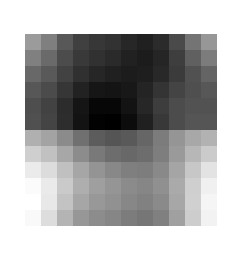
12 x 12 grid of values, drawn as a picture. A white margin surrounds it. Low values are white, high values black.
The texture is blotchy. The bottom left is the ninth with the lowest average. There are no lone odd cells. Values change most from cell to cell in the middle left. The top part is higher, up to a seam about 50% of the way down. There are no regular stripes.
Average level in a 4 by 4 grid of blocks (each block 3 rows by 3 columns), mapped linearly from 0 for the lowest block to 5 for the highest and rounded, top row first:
3 4 5 3 / 4 5 4 3 / 1 2 3 1 / 0 2 2 0
